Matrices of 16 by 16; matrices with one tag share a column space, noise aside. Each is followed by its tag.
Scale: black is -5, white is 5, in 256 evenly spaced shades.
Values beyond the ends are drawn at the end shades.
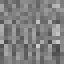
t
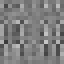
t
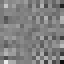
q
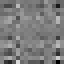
q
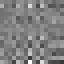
q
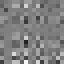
q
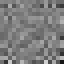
q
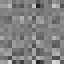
q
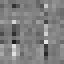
t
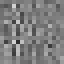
t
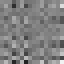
q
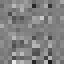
q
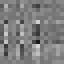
t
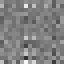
q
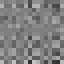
q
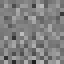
q
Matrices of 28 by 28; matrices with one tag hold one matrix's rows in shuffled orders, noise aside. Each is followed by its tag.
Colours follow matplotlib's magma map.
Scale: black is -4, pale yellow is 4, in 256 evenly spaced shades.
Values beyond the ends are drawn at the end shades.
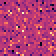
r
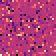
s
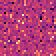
r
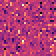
r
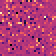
s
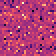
r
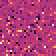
s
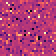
s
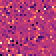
s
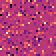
s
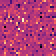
r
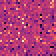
r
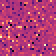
s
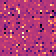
r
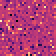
s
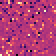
s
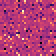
r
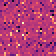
r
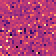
s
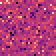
s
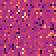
r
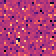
r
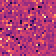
s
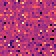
r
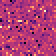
s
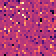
r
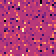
r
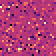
s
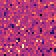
r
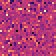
s
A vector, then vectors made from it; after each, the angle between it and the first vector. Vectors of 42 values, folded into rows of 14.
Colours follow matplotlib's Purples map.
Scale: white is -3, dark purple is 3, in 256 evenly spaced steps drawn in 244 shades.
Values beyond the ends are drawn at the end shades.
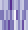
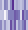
orthogonal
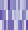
partly aligned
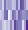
partly opposed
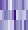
nearly opposite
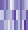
nearly opposite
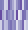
partly aligned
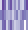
partly aligned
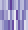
nearly parallel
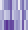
partly aligned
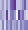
orthogonal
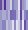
partly opposed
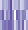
nearly parallel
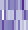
orthogonal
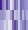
partly opposed
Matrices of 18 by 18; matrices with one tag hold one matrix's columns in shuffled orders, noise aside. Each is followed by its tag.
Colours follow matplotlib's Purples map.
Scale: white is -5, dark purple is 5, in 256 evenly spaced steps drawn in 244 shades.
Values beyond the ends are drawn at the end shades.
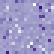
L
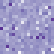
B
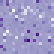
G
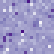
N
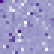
N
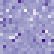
G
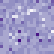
G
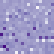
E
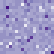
L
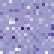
B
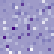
B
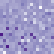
E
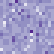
N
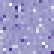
L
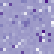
N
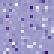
L
